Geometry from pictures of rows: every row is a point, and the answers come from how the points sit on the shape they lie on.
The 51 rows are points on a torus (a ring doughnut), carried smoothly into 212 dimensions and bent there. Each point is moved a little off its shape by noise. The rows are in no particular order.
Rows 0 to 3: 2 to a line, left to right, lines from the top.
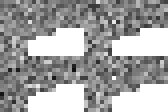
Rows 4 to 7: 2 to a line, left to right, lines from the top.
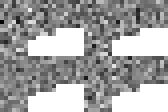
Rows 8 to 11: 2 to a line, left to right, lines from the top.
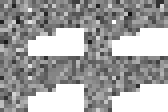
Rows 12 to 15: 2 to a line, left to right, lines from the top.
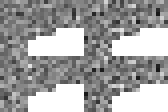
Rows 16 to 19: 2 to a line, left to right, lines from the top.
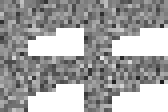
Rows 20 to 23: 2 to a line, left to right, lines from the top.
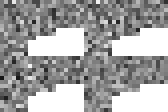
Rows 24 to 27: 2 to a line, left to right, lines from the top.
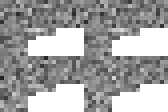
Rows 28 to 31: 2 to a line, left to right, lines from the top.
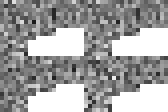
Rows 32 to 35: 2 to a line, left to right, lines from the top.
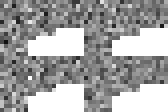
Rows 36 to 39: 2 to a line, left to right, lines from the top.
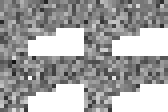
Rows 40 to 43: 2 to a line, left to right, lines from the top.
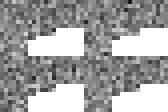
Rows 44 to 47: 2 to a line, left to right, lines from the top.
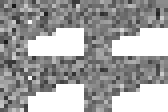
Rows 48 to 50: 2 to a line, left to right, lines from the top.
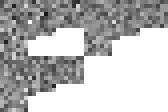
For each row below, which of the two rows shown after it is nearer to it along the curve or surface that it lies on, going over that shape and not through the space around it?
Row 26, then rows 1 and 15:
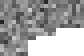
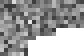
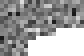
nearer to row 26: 1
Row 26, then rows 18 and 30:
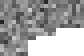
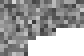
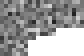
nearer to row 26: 18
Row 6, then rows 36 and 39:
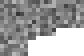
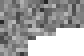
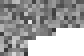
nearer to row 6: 39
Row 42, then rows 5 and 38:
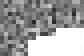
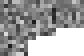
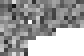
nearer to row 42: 5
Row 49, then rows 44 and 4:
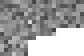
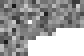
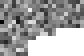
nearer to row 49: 44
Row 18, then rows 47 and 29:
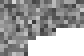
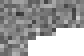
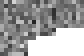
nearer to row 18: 47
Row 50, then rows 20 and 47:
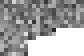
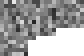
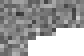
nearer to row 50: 47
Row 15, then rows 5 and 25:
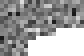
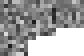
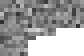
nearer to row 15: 5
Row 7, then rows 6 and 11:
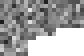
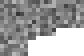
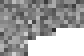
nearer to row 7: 11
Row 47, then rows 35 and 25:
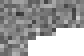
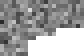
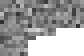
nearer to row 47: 25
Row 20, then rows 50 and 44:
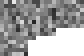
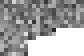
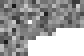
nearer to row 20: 50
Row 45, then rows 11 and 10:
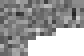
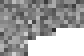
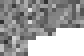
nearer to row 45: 11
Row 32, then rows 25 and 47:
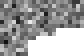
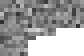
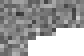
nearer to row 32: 25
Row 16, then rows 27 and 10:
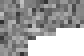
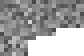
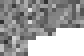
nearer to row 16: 10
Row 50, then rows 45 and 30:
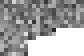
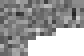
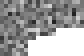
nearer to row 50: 45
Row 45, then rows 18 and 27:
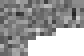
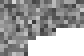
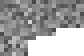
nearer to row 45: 18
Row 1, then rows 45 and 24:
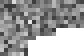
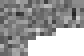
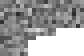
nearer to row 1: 45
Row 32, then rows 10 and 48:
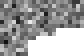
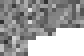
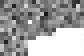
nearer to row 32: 48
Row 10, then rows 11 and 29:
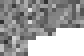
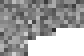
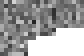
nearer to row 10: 11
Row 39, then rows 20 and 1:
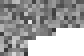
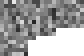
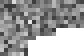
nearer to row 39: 1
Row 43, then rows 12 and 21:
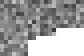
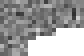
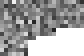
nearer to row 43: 12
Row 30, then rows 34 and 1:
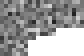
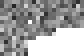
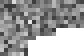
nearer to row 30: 1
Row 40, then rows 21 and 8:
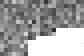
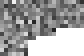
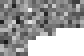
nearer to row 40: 21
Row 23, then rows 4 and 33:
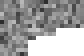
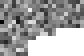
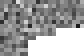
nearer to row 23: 33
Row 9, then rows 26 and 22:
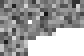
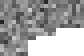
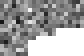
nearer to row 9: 22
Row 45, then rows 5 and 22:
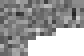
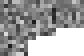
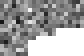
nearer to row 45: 5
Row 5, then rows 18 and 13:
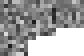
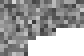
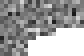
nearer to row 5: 13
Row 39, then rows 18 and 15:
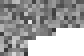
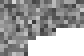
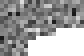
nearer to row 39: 18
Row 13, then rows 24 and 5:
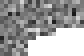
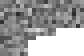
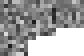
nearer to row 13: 5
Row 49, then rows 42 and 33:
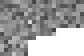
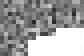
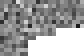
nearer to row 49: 42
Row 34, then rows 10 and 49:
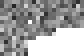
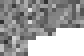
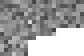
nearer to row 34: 10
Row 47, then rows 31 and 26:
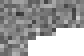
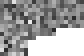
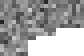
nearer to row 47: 31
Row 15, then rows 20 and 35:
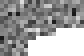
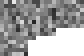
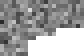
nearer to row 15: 20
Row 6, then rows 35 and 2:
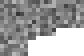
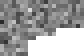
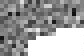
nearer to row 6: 2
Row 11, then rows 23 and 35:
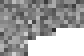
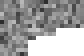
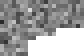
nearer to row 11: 35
